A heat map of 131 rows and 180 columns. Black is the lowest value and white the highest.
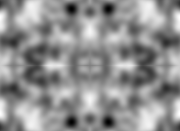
Seam: none. Lone odd cells: none. Slope: none. Odd rows or columns: none. Grain: smooth. Mirror symmetry: left to right and top to bottom. Histogram: bell-shaped.
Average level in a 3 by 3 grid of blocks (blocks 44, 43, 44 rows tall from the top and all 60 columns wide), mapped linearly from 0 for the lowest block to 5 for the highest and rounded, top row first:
535
030
535
